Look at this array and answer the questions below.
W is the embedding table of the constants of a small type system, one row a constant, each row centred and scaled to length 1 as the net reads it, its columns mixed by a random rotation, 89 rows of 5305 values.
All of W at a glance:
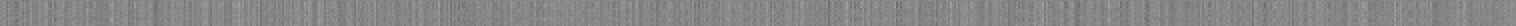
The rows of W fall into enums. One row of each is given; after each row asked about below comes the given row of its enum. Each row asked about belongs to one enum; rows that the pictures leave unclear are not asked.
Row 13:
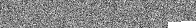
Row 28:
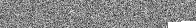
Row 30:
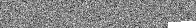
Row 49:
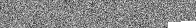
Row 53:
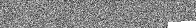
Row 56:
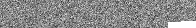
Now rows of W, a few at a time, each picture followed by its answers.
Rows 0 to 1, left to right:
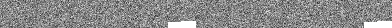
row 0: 56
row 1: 28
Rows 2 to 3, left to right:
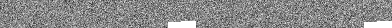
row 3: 56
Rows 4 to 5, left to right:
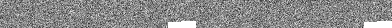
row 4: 28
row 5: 53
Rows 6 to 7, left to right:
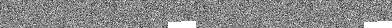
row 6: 13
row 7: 13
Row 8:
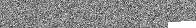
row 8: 56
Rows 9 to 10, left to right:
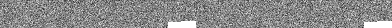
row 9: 53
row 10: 13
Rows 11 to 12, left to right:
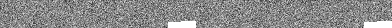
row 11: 49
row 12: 53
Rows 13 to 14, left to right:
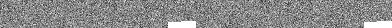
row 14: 49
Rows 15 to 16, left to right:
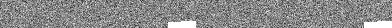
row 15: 30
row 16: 28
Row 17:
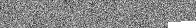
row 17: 49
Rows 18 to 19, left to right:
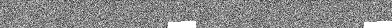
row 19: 53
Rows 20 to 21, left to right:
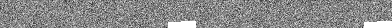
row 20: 49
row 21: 53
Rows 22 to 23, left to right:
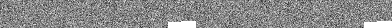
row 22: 13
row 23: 49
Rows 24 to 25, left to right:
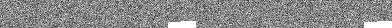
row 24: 56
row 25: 13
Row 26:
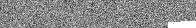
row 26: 49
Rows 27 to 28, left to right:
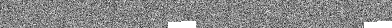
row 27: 13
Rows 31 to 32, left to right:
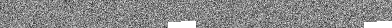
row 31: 49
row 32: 56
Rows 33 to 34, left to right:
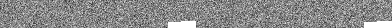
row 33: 49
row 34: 56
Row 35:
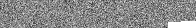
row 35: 49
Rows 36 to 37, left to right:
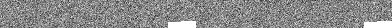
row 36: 56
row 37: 53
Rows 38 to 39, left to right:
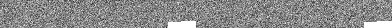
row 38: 53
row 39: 56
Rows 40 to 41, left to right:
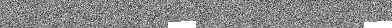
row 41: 53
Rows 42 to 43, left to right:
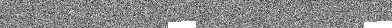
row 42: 28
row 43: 53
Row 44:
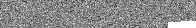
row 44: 30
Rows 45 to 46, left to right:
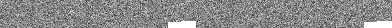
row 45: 28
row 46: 56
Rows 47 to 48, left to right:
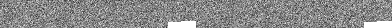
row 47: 53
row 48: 56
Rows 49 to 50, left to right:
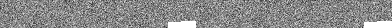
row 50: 53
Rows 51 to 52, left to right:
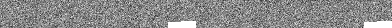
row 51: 56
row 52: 53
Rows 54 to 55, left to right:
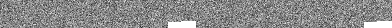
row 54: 13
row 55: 56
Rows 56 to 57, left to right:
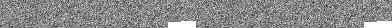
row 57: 56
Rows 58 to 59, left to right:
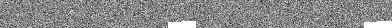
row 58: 28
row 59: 49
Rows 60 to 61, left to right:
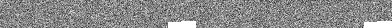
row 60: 28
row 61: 53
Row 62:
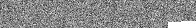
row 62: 13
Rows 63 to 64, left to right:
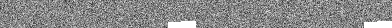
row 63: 49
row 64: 28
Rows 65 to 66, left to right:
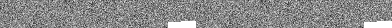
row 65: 49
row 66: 49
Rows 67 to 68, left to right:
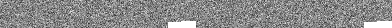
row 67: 28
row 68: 56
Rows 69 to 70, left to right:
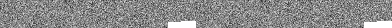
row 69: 49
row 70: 49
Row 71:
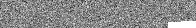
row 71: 30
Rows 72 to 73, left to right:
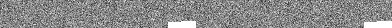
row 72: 13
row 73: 49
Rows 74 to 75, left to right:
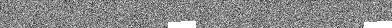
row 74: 49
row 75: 53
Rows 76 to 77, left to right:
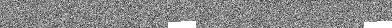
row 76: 56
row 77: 53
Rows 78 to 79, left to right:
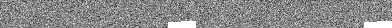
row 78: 30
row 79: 53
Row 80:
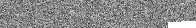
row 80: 28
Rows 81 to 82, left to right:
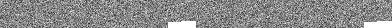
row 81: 28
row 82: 56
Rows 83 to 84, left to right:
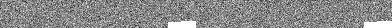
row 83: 30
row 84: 53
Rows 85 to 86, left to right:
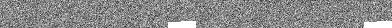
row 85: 56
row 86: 53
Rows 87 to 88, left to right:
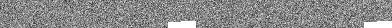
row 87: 49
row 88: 56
